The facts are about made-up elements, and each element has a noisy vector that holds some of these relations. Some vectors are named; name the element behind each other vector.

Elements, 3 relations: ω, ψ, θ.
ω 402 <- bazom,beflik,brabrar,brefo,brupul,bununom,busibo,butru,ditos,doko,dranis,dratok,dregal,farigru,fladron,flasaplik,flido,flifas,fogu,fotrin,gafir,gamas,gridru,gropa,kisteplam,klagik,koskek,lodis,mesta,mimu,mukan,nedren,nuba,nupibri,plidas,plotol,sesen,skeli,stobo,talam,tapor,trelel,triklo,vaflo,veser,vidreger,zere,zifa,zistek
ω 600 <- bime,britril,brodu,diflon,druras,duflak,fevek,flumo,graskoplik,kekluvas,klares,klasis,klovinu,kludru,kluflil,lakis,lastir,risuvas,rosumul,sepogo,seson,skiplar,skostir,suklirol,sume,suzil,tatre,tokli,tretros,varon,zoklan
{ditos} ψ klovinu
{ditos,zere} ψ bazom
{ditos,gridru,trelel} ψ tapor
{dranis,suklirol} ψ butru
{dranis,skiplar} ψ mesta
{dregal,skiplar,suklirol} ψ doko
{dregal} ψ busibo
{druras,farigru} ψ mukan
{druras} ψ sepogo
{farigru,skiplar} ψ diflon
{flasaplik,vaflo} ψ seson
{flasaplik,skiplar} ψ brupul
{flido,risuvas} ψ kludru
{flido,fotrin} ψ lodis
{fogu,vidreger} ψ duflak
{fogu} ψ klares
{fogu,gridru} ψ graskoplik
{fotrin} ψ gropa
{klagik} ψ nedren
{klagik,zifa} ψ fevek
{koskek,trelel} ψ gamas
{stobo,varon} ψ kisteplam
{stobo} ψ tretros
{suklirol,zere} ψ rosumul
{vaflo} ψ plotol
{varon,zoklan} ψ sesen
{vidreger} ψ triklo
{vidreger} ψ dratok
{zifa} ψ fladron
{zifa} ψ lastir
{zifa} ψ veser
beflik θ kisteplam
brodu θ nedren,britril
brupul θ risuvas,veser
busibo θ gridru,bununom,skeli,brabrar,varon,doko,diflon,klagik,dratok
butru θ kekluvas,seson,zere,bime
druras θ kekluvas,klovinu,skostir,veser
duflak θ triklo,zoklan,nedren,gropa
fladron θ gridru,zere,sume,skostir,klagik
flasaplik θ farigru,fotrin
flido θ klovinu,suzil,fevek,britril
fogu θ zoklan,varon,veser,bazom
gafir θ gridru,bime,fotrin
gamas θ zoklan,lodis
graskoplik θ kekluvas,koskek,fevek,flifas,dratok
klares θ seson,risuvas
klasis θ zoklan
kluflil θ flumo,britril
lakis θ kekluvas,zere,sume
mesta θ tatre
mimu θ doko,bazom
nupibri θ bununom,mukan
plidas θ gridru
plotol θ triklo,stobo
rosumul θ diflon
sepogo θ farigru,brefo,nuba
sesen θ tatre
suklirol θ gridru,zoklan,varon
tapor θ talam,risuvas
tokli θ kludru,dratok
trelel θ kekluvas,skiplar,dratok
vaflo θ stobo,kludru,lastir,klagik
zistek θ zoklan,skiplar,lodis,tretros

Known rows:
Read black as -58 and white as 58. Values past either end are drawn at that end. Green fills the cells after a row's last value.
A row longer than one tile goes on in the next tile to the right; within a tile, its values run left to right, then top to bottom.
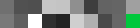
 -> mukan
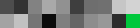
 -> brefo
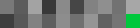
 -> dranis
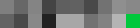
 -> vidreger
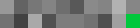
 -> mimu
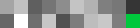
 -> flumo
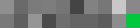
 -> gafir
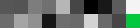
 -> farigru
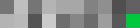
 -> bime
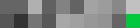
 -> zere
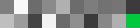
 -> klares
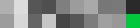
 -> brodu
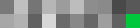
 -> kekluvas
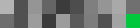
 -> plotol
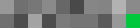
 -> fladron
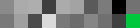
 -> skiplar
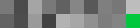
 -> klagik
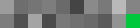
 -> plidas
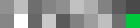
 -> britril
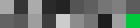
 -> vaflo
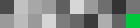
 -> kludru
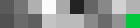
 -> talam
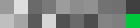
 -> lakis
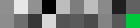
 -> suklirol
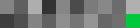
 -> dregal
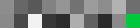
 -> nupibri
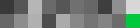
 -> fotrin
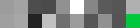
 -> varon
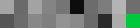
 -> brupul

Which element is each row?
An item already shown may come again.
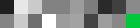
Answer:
risuvas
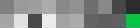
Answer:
seson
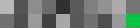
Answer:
plotol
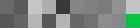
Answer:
lodis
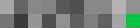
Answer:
zistek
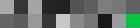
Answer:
vaflo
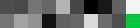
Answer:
farigru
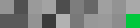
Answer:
triklo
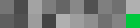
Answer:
klagik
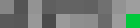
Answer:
zifa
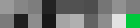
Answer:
fogu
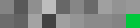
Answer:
dratok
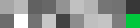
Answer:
flumo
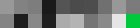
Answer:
fogu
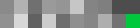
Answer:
fevek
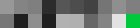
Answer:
fogu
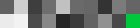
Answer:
sepogo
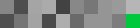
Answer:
gropa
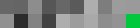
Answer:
ditos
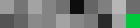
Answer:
brupul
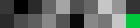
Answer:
mesta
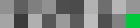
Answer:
gamas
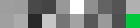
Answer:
varon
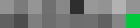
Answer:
butru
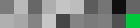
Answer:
diflon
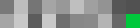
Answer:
klovinu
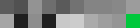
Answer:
gridru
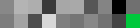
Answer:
skiplar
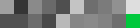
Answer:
stobo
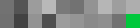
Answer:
bazom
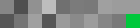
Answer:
flifas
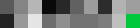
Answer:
flido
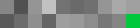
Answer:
veser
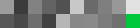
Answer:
stobo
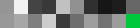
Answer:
druras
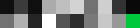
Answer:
tatre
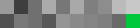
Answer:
kisteplam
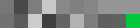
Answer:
bununom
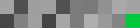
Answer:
nedren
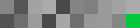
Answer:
gropa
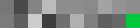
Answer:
bununom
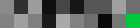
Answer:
flasaplik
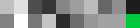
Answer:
kluflil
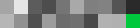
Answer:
duflak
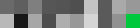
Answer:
trelel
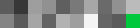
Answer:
koskek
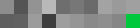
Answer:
dratok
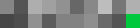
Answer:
doko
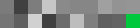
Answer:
bununom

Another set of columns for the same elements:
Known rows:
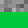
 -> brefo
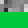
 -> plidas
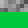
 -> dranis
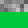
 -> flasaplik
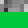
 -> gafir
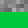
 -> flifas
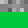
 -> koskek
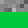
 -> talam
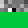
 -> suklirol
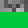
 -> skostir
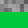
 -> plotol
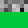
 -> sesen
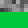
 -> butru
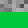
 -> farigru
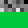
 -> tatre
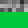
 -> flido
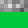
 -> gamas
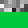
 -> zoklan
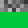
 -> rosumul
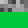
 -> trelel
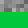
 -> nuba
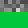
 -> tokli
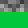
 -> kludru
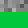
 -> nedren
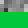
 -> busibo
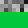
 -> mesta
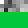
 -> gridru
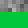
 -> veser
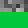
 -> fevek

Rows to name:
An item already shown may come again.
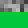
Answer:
brupul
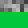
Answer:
brupul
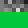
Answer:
klares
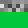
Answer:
varon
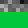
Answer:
risuvas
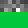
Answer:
druras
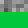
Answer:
klagik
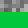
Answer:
fotrin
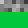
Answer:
tapor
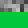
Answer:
brupul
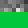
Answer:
seson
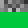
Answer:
rosumul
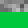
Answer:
vaflo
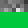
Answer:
seson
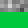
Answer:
zistek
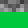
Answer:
kludru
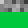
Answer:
tapor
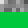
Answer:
ditos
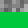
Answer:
fotrin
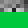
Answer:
skiplar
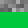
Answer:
dratok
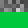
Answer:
graskoplik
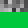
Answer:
duflak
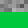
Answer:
mukan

